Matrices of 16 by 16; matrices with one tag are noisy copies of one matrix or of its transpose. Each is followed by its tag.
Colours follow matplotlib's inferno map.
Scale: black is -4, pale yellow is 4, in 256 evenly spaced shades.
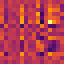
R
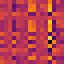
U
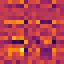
R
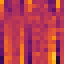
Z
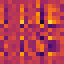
R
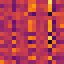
U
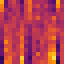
Z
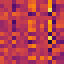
U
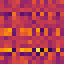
U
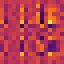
R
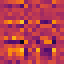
R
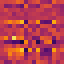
R
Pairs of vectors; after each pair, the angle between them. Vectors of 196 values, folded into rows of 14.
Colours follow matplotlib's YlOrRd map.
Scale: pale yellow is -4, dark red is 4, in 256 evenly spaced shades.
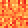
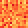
nearly opposite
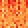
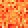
partly opposed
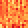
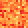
partly aligned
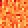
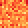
partly aligned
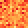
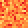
partly aligned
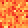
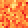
partly opposed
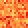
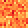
nearly opposite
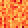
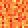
nearly opposite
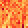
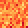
partly aligned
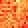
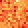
nearly parallel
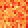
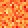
partly aligned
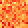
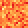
partly opposed
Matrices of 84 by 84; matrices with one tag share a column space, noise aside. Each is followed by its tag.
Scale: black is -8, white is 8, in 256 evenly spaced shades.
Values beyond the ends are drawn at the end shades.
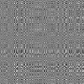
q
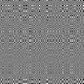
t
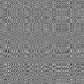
q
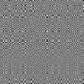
t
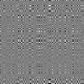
t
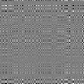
t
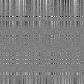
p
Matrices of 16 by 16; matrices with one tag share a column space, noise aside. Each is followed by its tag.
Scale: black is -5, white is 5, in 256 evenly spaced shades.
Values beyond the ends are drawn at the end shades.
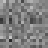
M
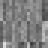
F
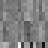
F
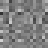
M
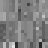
F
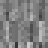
F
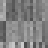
F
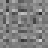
M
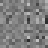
M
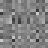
M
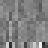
F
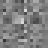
M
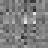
M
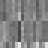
F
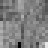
F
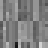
F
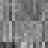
F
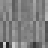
F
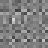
M
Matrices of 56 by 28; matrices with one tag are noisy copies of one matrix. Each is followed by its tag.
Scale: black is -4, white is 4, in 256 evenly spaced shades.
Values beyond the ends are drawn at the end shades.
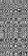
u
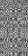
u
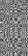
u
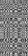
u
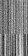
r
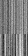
r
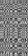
u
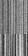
r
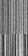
r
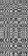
u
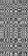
u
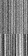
r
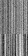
r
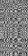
u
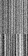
r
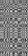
u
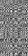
u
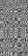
u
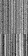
r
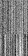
r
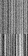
r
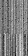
r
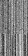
r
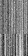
r
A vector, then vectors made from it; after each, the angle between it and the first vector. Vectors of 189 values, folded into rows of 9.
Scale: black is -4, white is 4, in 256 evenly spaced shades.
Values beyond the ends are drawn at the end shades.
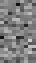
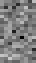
partly aligned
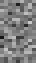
nearly parallel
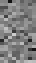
orthogonal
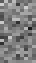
partly aligned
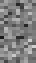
nearly parallel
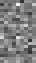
nearly opposite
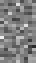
nearly opposite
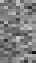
partly opposed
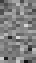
partly opposed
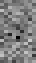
partly aligned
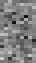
orthogonal
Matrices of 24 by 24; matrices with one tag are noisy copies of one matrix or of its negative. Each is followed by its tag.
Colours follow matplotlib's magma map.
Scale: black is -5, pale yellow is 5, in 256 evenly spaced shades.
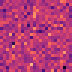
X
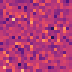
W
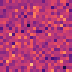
X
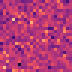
W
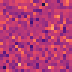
W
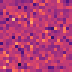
W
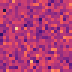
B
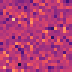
W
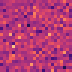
X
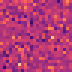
W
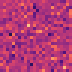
X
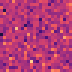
B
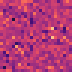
W
